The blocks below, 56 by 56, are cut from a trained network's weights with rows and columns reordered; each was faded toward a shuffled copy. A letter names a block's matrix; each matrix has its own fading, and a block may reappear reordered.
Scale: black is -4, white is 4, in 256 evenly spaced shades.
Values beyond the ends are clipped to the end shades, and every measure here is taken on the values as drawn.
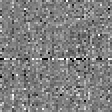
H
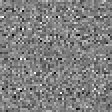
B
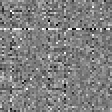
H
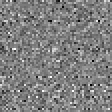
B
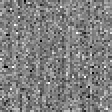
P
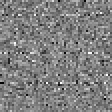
B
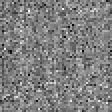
P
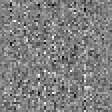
H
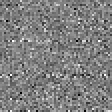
B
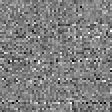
B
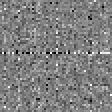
H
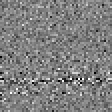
B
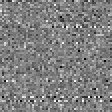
B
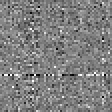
H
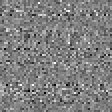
B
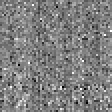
P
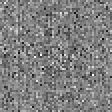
P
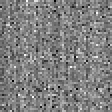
P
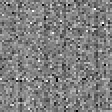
P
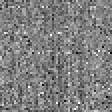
P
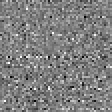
B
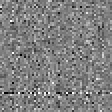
H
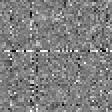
H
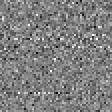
B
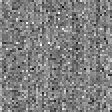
P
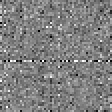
H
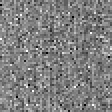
P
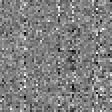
H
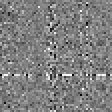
H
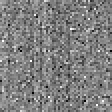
P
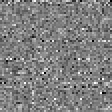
B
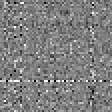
H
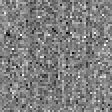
P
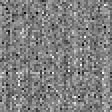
P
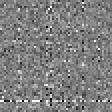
H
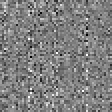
H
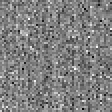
P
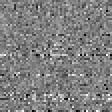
B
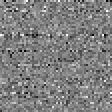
B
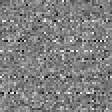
B
